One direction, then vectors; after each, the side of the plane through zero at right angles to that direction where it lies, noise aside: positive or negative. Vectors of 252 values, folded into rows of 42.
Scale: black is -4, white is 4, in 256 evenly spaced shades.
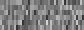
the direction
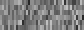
positive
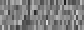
positive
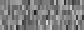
positive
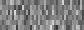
positive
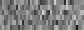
positive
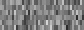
positive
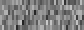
positive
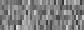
negative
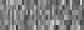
positive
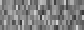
negative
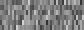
negative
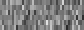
positive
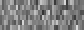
negative
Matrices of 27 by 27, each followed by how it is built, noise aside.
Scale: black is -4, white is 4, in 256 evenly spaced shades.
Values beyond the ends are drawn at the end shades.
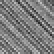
Toeplitz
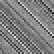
Toeplitz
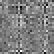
low rank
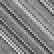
Toeplitz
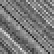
Toeplitz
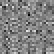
low rank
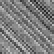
Toeplitz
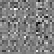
low rank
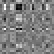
low rank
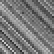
Toeplitz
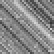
Toeplitz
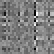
low rank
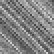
Toeplitz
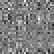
low rank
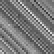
Toeplitz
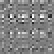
low rank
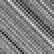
Toeplitz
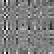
low rank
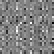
low rank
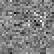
low rank
